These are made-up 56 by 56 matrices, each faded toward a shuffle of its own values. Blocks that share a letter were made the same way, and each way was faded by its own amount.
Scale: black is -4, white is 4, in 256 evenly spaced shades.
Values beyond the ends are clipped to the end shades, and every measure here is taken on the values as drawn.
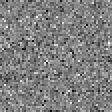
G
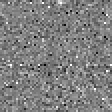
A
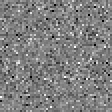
A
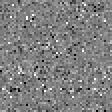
A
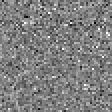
G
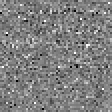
G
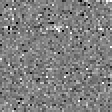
A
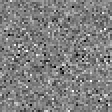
G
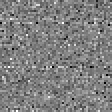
G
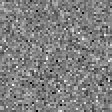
G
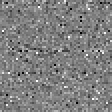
A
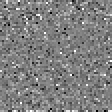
A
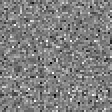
G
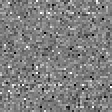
A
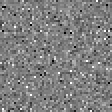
A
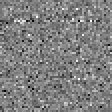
G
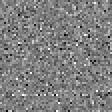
G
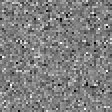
G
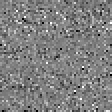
A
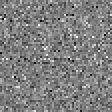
G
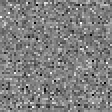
G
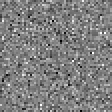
G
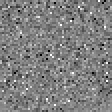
A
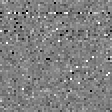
A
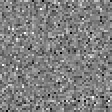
G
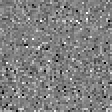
A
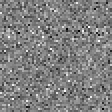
G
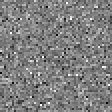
G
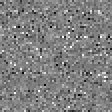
A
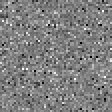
A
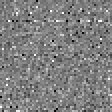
A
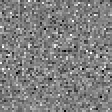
G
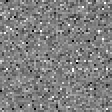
A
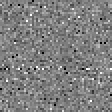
A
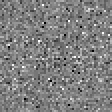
A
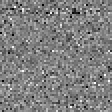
G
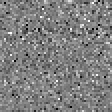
A
